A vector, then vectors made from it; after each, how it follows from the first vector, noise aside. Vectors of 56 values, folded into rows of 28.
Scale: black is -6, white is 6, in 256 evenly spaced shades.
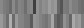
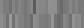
shrunk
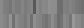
shrunk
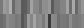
reversed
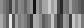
scaled up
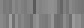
shrunk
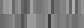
reversed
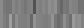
shrunk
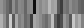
scaled up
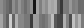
scaled up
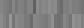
shrunk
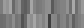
reversed
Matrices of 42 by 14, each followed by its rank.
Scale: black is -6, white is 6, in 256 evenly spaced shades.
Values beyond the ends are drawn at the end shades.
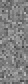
full rank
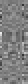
three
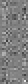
three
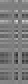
one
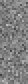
full rank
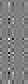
one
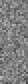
full rank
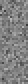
full rank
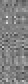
three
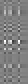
one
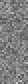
full rank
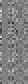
three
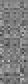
three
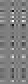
one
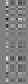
one
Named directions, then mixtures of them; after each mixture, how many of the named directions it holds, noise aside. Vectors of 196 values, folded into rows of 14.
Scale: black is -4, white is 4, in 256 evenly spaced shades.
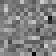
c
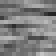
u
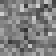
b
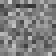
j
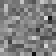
one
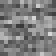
three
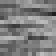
one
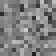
two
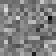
one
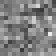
two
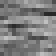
one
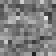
three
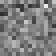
two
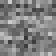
three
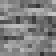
two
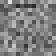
one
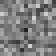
one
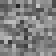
three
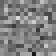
two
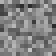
two
